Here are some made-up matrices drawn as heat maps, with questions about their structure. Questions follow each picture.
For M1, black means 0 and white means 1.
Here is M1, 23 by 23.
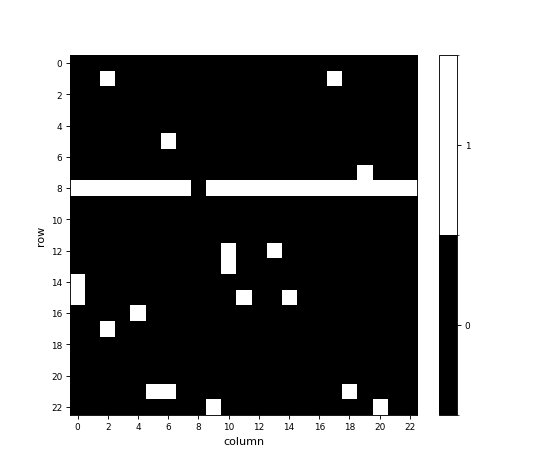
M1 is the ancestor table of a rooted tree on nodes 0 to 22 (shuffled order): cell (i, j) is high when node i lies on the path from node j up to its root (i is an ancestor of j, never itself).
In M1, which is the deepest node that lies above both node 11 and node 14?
15
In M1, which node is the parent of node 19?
7
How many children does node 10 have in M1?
0
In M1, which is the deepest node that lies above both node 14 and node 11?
15
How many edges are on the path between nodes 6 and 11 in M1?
5
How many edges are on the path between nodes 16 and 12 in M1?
2
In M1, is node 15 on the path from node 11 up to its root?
yes
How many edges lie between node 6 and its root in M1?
3
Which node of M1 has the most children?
8
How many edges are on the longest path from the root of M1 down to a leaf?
3
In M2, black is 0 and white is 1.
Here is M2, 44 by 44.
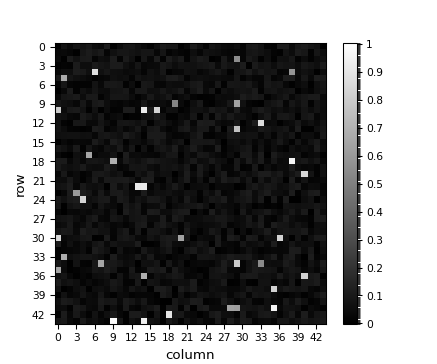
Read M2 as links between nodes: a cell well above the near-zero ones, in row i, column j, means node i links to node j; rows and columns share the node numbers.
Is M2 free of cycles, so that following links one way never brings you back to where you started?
yes
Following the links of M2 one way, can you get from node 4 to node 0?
yes
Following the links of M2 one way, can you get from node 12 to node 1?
yes
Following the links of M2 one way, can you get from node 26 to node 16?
no
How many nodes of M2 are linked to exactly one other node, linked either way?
12
